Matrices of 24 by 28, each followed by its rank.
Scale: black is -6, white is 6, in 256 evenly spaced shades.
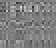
three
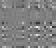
two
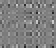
two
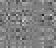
three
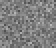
full rank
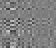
two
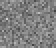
full rank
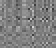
three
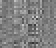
three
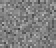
full rank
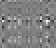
two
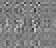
three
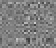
three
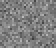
full rank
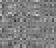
three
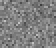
full rank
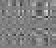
two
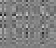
two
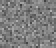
full rank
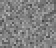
full rank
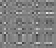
two
